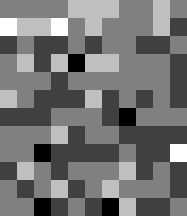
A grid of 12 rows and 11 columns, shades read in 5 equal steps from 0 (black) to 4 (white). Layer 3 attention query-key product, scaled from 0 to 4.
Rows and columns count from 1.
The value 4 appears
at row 2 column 1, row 2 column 4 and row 9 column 11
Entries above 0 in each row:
11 11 11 10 11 11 10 11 10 11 11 9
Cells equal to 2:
61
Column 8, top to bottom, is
2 2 2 2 2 2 0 1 2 3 2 3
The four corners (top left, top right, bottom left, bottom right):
2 2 2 2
